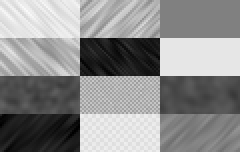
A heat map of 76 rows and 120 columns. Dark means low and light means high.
The table splits into 4 rows of 3 panels. Panel 1,1: very high, slanting down to the right, faint in contrast. Panel 1,2: high, slanting up to the right. Panel 1,3: middling, flat. Panel 2,1: high, slanting down to the right. Panel 2,2: very low, slanting down to the right, faint in contrast. Panel 2,3: very high, flat. Panel 3,1: low, blotchy, faint in contrast. Panel 3,2: high, checkered. Panel 3,3: low, blotchy, faint in contrast. Panel 4,1: very low, slanting up to the right, faint in contrast. Panel 4,2: very high, checkered, faint in contrast. Panel 4,3: middling, slanting up to the right, faint in contrast.
